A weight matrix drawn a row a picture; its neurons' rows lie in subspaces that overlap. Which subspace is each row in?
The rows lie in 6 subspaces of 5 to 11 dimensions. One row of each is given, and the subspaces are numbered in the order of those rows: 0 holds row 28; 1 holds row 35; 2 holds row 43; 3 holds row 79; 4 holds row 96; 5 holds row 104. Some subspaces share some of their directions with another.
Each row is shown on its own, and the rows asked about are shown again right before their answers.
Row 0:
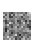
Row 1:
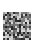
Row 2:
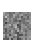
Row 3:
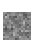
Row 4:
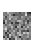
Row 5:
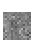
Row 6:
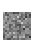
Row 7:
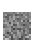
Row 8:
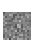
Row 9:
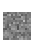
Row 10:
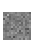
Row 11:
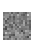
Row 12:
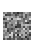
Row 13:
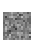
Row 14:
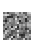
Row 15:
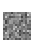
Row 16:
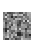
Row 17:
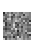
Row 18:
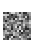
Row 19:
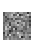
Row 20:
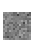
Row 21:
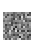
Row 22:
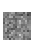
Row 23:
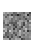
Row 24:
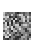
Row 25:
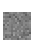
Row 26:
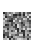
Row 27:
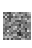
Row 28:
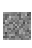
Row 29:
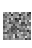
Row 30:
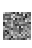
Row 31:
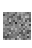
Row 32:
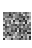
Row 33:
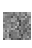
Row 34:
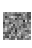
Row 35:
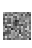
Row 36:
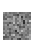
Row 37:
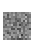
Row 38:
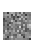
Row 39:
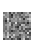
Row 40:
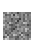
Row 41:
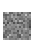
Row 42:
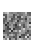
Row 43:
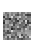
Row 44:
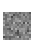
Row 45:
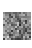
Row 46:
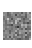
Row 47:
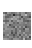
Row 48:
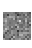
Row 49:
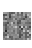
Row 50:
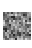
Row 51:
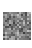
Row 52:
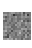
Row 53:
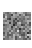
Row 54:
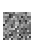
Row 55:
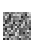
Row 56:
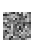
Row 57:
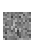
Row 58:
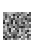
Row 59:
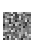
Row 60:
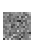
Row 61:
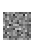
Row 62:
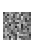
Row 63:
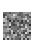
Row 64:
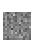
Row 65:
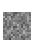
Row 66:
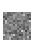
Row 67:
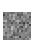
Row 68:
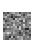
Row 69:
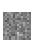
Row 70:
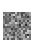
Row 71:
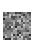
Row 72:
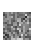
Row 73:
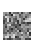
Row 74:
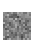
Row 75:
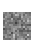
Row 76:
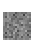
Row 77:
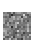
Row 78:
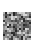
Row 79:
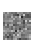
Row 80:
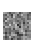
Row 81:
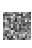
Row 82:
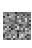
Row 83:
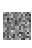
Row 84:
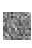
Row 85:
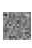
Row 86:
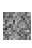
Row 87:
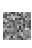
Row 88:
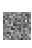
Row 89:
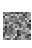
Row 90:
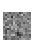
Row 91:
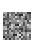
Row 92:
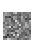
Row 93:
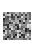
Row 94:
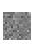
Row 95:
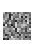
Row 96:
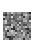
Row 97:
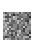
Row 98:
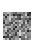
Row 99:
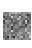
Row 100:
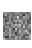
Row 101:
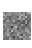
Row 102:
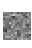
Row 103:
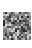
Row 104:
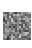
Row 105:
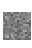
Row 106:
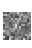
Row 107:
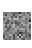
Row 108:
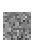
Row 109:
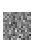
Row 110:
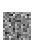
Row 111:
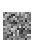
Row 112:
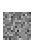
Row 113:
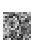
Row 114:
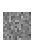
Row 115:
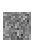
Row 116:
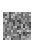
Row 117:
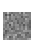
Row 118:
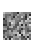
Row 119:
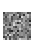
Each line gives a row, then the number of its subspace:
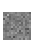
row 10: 4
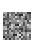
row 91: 5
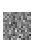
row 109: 3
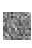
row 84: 2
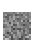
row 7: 2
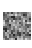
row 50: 1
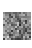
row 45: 2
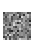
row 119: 3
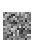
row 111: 1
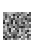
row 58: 2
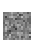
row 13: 3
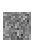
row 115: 2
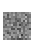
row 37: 2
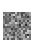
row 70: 1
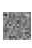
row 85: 4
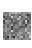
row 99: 2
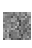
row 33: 2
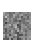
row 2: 0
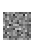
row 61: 4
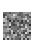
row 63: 5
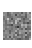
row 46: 1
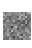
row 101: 2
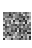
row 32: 2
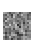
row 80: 0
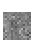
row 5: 5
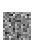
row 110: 3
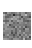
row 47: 5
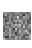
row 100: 2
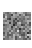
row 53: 1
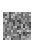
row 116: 5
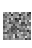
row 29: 1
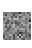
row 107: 1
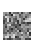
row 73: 1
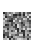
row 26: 0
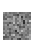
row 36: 3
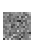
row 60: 5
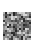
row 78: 5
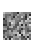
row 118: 5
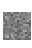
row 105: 1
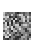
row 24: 2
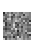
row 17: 2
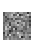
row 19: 3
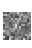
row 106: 5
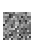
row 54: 2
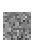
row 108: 2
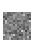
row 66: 0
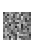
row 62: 0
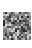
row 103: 1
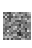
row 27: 0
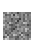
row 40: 5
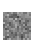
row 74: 5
